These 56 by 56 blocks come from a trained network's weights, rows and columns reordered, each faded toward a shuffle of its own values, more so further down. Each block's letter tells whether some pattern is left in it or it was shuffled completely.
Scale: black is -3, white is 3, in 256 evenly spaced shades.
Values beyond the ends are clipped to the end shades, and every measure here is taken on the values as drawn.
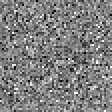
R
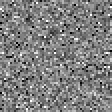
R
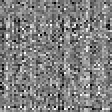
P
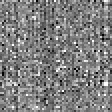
P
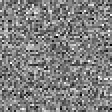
P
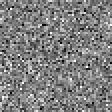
R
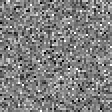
R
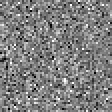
R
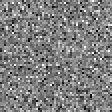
R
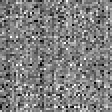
P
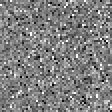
R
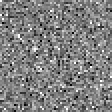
R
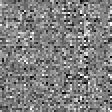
P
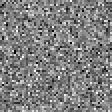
R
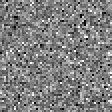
R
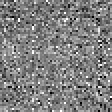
P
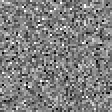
R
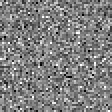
R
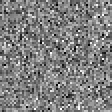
R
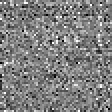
P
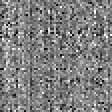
P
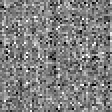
P
